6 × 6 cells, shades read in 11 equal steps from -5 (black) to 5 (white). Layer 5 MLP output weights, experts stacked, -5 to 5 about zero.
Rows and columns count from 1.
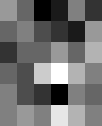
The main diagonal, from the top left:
1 0 -1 5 0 0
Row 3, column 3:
-1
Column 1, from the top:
1 -1 -3 -1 0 0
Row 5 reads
0 -2 -3 -5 0 -1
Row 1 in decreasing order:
1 0 -1 -3 -4 -5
